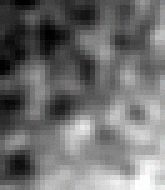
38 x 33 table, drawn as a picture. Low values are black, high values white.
Stripes: none. Slope: up to the bottom right. Lone odd cells: none. Mirror symmetry: none. Ninth with the lowest average: top left. Grain: blotchy.
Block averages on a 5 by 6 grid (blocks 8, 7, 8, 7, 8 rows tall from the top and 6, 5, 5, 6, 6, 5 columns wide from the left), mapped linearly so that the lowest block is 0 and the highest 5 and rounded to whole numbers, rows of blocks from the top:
000112 / 011222 / 121233 / 223334 / 133445
